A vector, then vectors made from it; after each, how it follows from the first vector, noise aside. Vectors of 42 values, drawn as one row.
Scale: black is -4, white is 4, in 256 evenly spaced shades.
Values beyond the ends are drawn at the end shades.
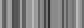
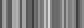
negated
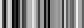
scaled up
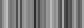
reversed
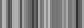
negated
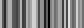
scaled up
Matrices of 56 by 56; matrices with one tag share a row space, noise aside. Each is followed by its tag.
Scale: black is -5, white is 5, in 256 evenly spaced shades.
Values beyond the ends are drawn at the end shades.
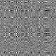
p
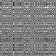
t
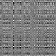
t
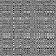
t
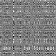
t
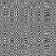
p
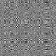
p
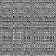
t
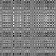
t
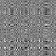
p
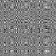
p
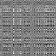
t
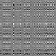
t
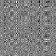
p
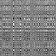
t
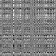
t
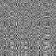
p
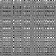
t
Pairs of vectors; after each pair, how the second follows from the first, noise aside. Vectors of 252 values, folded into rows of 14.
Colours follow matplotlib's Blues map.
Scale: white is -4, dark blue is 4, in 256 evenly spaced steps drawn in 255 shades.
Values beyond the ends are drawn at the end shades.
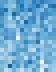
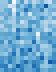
reversed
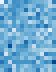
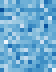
reversed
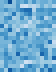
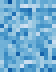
copied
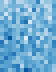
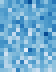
reversed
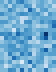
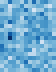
reversed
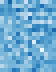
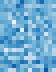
reversed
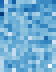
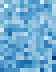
reversed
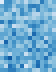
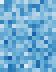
copied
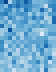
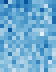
copied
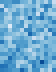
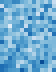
copied
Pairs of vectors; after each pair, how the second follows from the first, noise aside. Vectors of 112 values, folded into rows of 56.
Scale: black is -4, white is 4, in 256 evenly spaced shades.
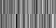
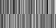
shuffled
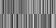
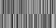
copied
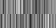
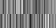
copied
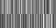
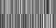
copied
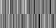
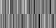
copied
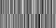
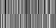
shuffled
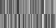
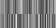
shuffled
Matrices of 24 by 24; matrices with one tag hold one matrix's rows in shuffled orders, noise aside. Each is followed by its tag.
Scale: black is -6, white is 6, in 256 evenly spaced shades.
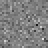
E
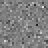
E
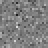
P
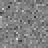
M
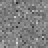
P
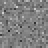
M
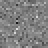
P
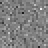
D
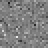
M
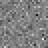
E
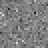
M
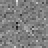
P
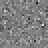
E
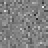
E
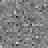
P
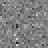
P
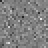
D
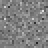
E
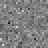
M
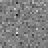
P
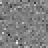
M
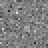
M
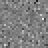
E
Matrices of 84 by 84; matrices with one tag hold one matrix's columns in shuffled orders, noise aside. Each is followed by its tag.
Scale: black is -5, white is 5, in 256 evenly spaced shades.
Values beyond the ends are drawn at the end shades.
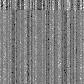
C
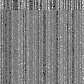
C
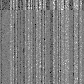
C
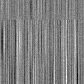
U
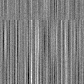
U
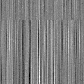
U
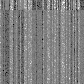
C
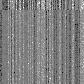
C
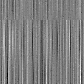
U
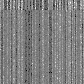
C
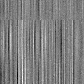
U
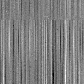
U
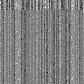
C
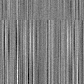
U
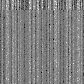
C
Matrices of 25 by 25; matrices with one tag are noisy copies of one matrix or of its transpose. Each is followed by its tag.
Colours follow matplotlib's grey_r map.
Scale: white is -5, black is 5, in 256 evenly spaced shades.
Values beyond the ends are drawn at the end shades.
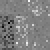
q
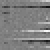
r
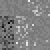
q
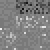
q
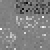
q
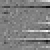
r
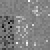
q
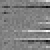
r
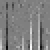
r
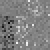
q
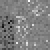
q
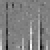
r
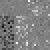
q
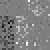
q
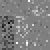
q
